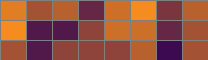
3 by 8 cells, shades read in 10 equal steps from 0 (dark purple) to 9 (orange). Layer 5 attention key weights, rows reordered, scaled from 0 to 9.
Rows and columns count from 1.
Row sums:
46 36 29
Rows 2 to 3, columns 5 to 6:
7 7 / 4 6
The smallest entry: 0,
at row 3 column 7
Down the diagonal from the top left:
8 1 4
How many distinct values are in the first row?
7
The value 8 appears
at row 1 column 1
